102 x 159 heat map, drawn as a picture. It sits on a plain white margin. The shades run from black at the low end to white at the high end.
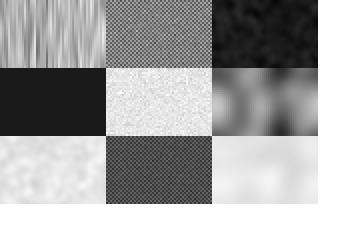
It is made of 3 by 3 panels. Panel 1,1: high, streaked downward. Panel 1,2: middling, checkered, strong in contrast. Panel 1,3: very low, blotchy, faint in contrast. Panel 2,1: very low, flat. Panel 2,2: very high, fine-grained, faint in contrast. Panel 2,3: middling, smooth, strong in contrast. Panel 3,1: very high, blotchy, faint in contrast. Panel 3,2: low, checkered. Panel 3,3: very high, smooth, faint in contrast.
